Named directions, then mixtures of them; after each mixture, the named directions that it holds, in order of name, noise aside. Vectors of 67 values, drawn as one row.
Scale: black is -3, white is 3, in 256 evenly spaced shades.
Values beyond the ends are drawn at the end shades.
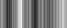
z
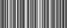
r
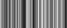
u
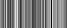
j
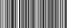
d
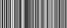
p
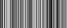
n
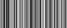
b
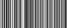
b, p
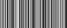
d, j, r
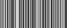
d, j, r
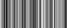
b, u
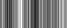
z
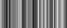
u, z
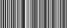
n, p, r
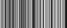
d, j, u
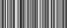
j, r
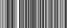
b, d, j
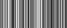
d, n, r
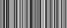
b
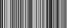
n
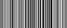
d, j, n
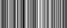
r, u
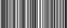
b, r, u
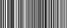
j, p, u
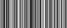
b
